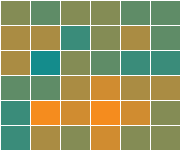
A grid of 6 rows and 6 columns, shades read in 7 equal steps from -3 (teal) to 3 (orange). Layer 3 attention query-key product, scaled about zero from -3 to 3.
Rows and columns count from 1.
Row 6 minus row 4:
-1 2 -1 0 -1 -1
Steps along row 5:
up down up down down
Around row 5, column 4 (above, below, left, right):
2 2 2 2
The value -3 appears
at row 3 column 2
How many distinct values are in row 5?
4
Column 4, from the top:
0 0 -1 2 3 2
